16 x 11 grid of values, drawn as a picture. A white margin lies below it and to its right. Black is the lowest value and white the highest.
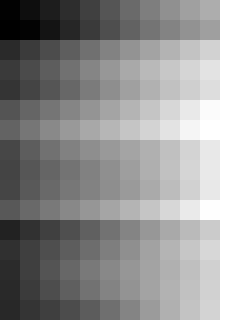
Lone odd cells: none. Average level on the scale: 50%. Slope: up to the right. Ninth with the highest average: middle right. Ninth with the lowest average: top left.
